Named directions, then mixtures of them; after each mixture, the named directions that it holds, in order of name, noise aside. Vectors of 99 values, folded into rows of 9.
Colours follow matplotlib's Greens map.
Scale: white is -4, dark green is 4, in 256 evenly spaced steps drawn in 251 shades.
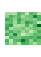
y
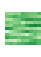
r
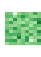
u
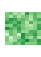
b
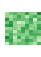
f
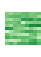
r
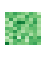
f, u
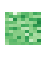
r, u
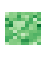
f, y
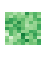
b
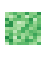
f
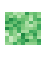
b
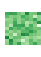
y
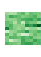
r, y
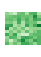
r, y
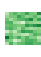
f, r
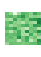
r, u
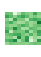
u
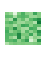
u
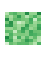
f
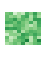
b, u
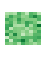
y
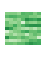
r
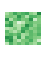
b, f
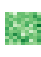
u, y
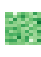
u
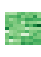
r, y
